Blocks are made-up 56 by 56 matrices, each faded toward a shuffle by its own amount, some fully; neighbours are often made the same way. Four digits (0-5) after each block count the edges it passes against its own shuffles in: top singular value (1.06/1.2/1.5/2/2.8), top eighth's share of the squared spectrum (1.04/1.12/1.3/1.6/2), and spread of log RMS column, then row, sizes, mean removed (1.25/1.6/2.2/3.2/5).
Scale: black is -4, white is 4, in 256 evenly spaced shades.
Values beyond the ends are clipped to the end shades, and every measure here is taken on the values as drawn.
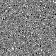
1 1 0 0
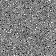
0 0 0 0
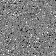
0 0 0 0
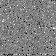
2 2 0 1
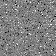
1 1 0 0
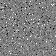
0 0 0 0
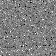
0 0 0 0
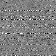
2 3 0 3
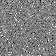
0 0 0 0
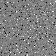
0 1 0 0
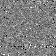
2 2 0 1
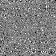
1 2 0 2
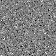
0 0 0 1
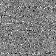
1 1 0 2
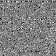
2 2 0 2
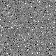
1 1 0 1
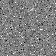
2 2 0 0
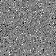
3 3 1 1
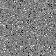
3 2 0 0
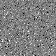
1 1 0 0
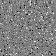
2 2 0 0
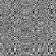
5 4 3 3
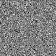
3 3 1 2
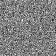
1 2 0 0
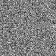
2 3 1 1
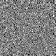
3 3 1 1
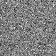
1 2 0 0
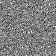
1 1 0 0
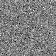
1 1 0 0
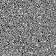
0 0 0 0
